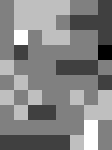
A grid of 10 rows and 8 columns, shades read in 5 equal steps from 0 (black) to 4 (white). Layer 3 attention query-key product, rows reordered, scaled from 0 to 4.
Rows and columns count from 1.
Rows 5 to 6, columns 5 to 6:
1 1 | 2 2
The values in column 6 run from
1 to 3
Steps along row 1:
up same same same down same down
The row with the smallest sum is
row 4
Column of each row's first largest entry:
2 2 2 1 1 2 1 2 7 7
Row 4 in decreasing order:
2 2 2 2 2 2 1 0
